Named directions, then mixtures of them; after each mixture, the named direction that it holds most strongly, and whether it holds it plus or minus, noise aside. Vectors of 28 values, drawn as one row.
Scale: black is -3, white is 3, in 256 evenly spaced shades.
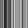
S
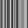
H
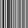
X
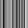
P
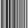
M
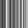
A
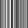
H, plus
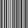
X, minus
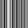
X, minus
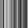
S, minus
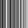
A, plus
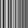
M, minus
